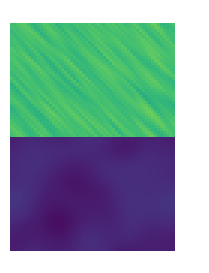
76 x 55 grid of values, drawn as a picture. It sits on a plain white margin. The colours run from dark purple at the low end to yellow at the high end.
The table splits into 2 rows of 1 panel. Panel 1,1: high, slanting down to the right, faint in contrast. Panel 2,1: very low, smooth, faint in contrast.
